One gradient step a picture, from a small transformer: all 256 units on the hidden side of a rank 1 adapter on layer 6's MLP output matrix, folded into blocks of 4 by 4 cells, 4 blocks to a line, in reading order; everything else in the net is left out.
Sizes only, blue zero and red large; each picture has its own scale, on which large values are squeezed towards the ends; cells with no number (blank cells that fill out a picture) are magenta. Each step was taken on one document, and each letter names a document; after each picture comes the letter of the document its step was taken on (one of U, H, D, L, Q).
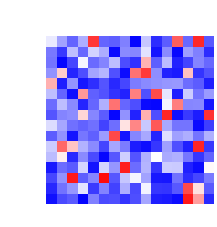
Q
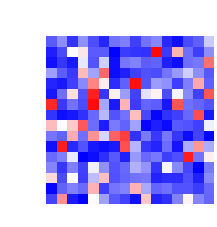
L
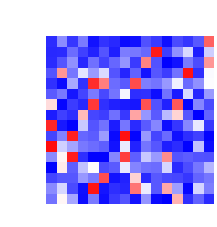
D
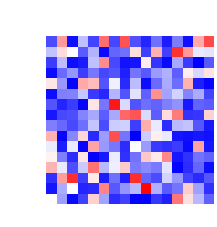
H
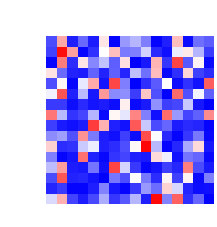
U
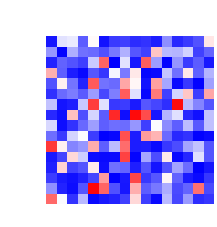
H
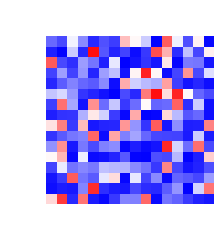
Q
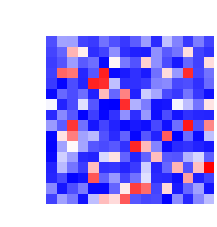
D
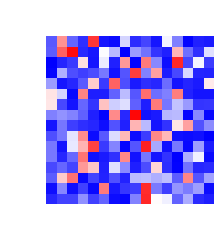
U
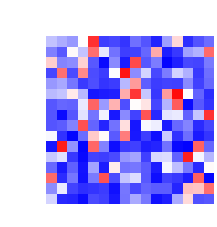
Q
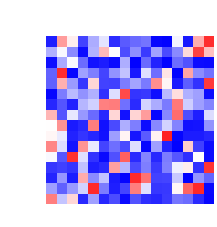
H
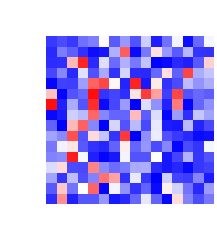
L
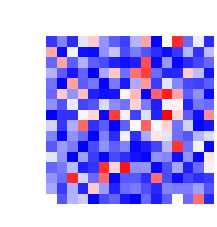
Q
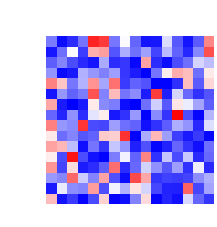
H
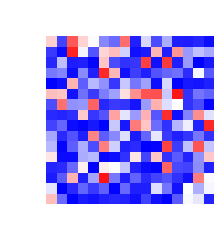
Q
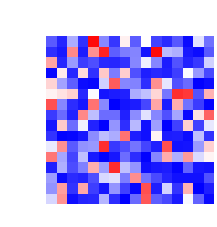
L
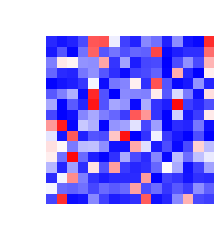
D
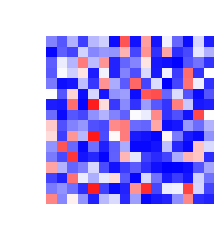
L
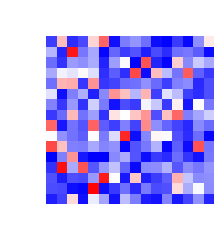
H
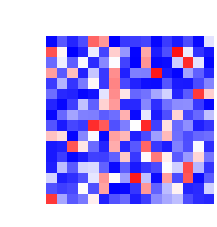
U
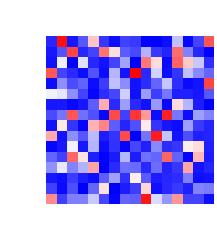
U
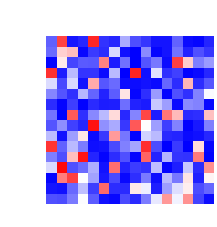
U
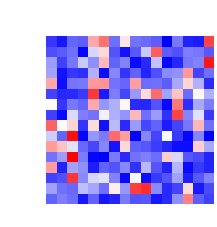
D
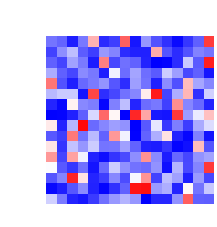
D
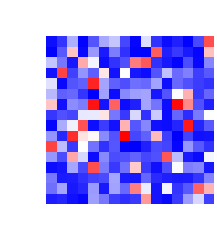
L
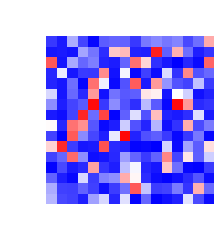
L
